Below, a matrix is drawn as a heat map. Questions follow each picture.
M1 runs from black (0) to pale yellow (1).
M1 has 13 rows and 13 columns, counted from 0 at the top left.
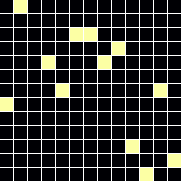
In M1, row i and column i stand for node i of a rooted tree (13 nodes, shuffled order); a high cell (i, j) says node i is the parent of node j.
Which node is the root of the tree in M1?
2
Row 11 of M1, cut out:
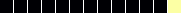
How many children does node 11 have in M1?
1
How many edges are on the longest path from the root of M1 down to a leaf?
5
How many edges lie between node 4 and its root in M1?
2
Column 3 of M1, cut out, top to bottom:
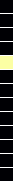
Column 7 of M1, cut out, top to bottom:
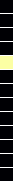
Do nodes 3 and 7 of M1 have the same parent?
yes
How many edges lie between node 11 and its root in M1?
2
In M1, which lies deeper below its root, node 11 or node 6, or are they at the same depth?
node 11
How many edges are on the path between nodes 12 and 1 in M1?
6
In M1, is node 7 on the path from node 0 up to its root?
yes
